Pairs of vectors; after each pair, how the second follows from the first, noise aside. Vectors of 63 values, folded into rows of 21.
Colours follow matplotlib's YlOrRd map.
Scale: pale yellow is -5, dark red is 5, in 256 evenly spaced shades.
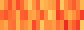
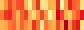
scaled up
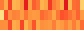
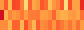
negated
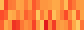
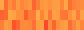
shrunk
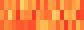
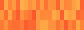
shrunk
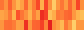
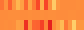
partly zeroed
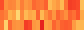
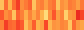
shuffled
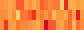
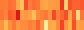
negated
